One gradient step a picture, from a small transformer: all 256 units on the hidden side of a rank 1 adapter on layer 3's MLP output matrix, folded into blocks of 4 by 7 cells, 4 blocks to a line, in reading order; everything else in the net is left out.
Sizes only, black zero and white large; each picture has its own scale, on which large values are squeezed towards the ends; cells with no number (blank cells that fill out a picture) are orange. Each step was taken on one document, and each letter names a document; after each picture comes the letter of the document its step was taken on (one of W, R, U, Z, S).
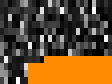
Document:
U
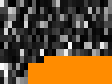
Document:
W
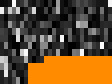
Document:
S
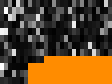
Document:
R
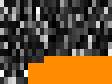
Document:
R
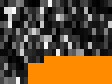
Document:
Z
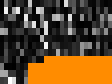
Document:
R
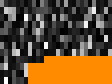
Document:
Z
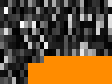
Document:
R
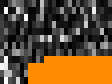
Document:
U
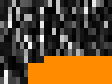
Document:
U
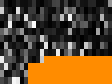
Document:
S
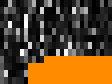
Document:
S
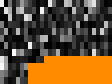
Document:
U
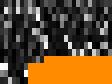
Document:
Z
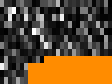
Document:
Z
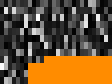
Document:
Z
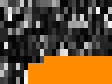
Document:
W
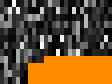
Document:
U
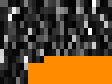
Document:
U
